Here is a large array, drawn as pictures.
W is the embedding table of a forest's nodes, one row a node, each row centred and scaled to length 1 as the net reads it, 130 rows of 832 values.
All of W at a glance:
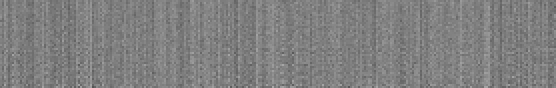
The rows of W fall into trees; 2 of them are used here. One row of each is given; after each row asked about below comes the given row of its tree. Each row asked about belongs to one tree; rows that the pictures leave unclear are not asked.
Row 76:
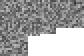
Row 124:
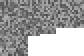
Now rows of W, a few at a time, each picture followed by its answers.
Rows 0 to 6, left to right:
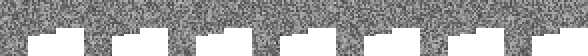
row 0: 124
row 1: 124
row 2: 76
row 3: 124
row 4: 124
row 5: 76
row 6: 124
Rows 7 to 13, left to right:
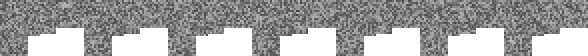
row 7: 76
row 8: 124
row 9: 76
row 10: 124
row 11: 76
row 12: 76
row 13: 124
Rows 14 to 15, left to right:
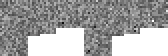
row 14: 124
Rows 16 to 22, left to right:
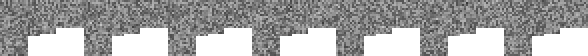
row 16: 124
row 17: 76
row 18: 76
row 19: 124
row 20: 76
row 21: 76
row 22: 124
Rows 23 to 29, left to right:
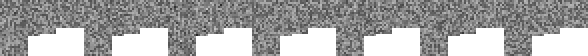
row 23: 124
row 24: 124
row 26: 76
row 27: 124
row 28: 124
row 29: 76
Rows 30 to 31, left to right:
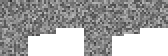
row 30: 124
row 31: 76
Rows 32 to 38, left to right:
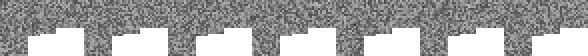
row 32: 76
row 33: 124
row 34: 124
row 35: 76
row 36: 124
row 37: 124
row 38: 76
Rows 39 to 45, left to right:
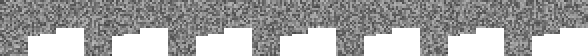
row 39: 76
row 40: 124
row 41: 76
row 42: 124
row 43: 76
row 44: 76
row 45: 124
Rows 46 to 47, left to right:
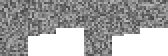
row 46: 124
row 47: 76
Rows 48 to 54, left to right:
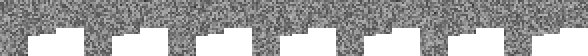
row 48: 124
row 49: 76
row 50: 124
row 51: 76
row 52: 76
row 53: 124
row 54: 76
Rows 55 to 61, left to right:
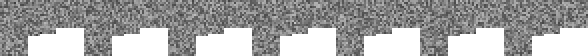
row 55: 124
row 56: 124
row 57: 76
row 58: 76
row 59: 124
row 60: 124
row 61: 76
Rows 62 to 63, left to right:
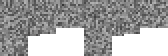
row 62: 124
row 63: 76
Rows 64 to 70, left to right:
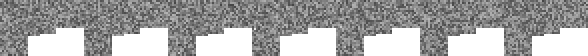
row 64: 124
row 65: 76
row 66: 124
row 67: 76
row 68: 124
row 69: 124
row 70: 124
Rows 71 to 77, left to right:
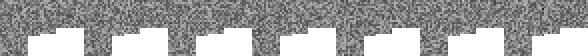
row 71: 76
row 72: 76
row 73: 76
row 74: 76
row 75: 124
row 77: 76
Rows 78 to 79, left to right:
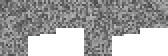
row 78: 124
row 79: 124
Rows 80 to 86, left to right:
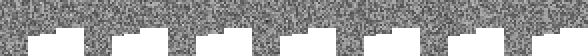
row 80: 124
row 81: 76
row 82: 76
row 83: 76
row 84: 124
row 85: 124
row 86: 76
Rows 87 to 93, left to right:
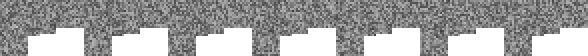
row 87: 76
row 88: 124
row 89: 124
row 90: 124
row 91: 76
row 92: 124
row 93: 124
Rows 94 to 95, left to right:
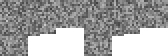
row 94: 124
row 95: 124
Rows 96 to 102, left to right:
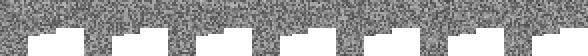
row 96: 76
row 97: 76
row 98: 76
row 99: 76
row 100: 124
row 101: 124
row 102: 124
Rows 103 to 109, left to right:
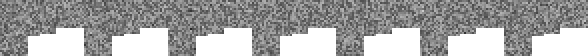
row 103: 76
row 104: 124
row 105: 76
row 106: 76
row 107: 124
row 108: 76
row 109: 76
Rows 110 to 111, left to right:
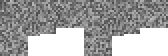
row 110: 76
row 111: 124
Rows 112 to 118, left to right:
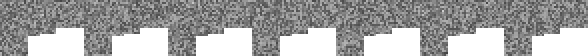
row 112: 76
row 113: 76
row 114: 124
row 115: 124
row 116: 124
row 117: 76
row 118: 76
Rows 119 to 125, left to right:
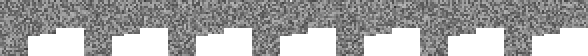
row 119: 124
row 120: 76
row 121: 76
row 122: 76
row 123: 76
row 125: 76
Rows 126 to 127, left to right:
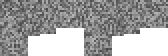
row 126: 124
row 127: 124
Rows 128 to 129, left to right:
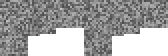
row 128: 124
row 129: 76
